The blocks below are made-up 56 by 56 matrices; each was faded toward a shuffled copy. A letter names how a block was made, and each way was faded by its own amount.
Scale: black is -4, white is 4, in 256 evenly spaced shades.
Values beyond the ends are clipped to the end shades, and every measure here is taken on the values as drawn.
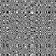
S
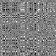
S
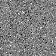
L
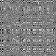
S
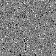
L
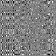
S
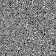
L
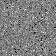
L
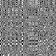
S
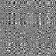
S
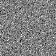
L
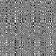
S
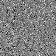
L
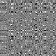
S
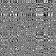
S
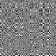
S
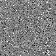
L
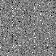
L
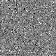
L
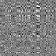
S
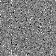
L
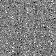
L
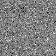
L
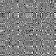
S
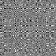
S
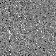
L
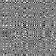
S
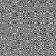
S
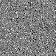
L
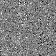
L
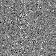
L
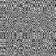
S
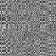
S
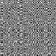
S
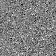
L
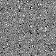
L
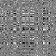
S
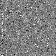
L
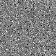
L
